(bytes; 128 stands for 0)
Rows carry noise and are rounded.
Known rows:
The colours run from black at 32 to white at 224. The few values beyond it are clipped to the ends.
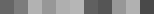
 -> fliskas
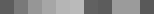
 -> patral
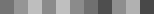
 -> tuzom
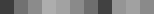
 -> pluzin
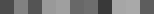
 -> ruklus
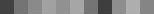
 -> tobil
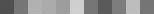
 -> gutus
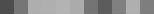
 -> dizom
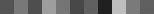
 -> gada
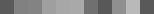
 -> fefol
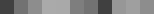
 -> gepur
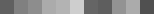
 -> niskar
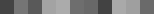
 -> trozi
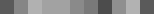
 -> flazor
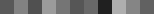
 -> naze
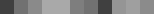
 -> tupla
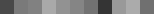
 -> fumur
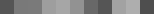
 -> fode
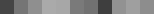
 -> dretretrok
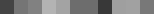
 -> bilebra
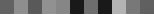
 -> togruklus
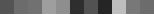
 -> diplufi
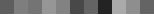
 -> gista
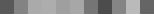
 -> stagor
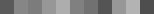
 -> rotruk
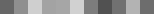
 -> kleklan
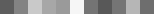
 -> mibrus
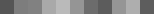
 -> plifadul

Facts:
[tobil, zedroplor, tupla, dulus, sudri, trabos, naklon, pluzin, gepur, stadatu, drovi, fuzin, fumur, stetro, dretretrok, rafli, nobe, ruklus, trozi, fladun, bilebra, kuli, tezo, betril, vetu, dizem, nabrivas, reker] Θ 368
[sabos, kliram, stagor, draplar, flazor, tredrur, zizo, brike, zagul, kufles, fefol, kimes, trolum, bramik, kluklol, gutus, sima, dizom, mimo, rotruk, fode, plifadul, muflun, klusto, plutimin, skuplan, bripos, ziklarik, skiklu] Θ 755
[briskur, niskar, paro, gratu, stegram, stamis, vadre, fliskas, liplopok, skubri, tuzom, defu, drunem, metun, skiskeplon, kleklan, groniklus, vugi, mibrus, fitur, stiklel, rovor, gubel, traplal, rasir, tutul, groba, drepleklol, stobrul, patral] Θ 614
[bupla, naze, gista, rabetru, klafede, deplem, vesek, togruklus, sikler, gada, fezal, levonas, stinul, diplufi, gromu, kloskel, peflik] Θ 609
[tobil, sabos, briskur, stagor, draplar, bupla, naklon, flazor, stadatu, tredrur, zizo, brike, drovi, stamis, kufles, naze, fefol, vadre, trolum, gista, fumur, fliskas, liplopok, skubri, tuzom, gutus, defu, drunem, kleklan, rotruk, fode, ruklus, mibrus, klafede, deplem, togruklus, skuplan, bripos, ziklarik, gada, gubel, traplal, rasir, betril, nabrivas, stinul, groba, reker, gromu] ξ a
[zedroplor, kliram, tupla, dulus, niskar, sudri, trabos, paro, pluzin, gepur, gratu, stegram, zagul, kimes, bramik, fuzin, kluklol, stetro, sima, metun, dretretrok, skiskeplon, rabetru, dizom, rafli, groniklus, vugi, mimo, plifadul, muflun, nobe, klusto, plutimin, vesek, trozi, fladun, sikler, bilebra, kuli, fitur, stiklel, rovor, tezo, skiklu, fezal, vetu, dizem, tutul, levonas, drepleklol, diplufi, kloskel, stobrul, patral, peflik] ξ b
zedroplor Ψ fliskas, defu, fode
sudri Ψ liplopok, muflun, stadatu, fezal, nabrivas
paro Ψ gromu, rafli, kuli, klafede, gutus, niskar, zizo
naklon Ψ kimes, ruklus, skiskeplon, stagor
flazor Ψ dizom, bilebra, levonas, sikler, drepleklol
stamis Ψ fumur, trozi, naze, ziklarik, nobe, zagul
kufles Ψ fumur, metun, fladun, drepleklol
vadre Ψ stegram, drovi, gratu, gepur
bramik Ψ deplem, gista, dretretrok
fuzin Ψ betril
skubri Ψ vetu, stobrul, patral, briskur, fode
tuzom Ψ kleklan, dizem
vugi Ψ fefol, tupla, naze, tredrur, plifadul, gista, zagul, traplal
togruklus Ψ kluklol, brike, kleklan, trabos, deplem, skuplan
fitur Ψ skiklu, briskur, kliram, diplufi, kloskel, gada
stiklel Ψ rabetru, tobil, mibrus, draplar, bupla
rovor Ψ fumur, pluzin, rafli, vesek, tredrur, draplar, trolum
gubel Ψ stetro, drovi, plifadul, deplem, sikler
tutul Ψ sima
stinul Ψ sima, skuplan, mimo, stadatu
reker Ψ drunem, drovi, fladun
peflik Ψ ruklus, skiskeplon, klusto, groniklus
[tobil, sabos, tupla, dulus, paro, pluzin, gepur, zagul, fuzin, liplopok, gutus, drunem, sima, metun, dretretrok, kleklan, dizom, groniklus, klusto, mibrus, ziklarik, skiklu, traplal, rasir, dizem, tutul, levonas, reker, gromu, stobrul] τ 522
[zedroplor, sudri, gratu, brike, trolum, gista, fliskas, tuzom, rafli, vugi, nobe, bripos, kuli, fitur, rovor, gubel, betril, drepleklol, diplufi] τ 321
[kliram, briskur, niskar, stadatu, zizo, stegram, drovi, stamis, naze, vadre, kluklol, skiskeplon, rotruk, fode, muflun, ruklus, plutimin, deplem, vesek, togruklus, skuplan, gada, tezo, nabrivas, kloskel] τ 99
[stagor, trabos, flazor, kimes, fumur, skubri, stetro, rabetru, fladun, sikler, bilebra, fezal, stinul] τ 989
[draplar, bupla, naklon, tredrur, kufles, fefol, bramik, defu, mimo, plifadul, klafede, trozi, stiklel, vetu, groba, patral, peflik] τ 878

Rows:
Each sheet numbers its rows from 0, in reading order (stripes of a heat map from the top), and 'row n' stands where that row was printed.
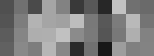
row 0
kloskel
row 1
ziklarik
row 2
sima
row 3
fezal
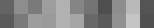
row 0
skuplan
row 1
trolum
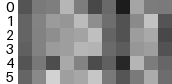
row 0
sikler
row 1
brike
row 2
briskur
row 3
stiklel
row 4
vesek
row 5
rasir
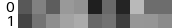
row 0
peflik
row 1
dulus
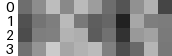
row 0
gubel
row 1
rabetru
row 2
trabos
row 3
liplopok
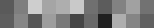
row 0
paro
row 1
deplem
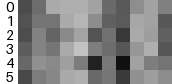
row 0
skiklu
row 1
kliram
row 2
naklon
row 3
kluklol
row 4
stinul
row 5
dizem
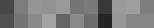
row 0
reker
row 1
gromu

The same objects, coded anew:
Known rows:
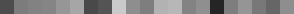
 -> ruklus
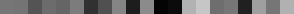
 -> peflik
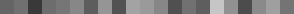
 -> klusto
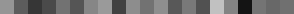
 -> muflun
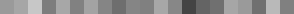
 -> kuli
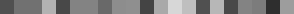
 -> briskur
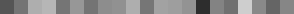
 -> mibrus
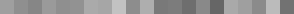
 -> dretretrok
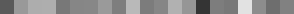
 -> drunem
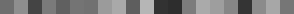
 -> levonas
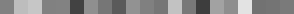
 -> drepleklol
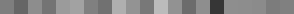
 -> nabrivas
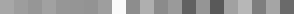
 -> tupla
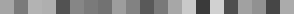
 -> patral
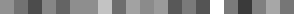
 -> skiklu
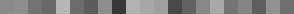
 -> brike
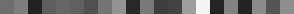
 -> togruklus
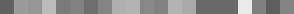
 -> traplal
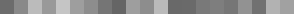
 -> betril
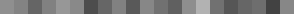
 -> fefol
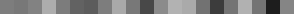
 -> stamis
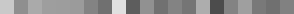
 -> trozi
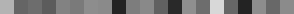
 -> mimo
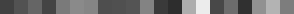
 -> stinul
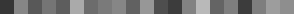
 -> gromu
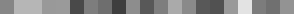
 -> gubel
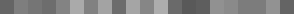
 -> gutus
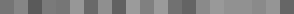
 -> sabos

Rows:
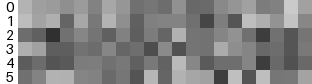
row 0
zedroplor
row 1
sudri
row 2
rotruk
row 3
plifadul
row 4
zizo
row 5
fliskas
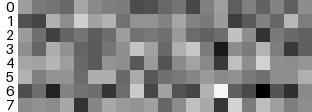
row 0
kufles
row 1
fumur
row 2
plutimin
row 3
niskar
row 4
fitur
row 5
vetu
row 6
naze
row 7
stobrul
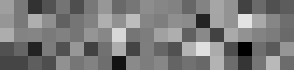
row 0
kluklol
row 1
tutul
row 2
tezo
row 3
gada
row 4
kimes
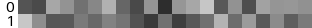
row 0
skubri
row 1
bramik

